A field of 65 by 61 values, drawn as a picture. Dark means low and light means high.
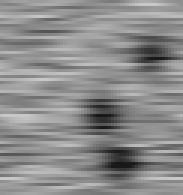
The halves do not mirror each other. The values are skewed, with a long tail toward low values. Three dips sink into the field.
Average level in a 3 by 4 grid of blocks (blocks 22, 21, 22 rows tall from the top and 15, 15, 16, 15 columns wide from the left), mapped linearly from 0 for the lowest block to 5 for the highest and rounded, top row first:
4442 | 5413 | 4403
